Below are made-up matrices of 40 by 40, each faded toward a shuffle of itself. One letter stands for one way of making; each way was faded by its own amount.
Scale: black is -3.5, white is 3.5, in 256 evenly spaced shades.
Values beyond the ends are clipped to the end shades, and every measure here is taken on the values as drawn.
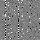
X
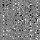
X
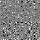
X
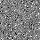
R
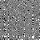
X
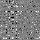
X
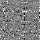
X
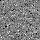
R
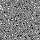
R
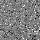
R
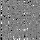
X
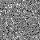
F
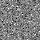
F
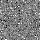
F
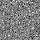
F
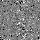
R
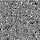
R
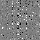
X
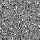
F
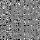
X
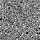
F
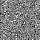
F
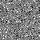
F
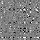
X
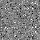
R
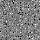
R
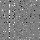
X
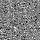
F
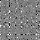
X
